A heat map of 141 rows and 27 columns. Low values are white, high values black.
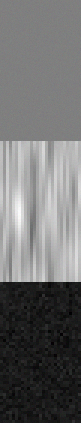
It is made of 3 by 1 panels. Panel 1,1: middling, flat. Panel 2,1: low, streaked downward. Panel 3,1: very high, fine-grained, faint in contrast.
